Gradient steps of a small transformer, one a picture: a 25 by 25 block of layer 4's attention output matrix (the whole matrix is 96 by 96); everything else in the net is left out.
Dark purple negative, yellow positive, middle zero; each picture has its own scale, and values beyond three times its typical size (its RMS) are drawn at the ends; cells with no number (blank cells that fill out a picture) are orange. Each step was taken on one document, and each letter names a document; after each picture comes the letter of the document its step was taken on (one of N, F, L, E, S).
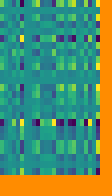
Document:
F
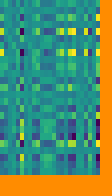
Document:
F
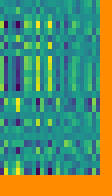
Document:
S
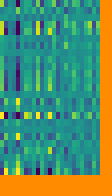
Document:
S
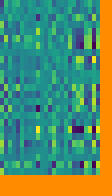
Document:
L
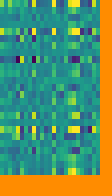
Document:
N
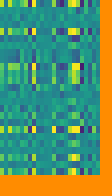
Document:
N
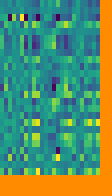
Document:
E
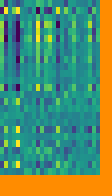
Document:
S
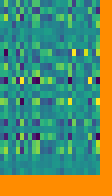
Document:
F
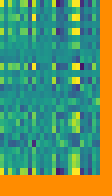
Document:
N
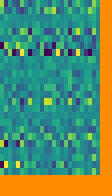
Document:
L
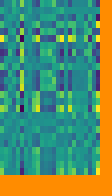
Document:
F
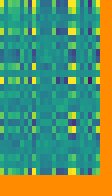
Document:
N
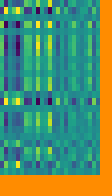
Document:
S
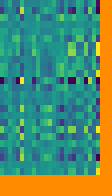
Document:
F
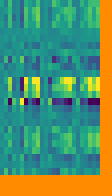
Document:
E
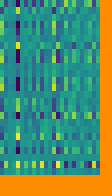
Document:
S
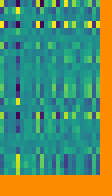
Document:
S
